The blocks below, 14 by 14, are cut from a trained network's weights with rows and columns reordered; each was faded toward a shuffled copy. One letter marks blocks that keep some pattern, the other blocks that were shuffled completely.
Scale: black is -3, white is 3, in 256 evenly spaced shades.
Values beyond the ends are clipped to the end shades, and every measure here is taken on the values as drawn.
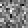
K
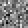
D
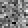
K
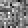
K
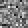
D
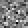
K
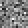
K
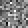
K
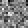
K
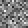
D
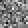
D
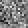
D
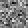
D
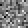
D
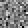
D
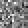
D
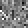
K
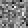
D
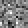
K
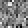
K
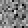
K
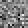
K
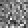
K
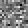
K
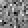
D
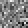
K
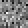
K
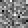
D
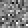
D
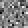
K
